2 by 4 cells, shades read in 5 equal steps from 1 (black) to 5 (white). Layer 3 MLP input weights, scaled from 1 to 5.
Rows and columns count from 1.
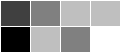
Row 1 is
2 3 4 4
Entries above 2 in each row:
3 3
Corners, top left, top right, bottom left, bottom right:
2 4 1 5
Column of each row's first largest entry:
3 4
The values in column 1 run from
1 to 2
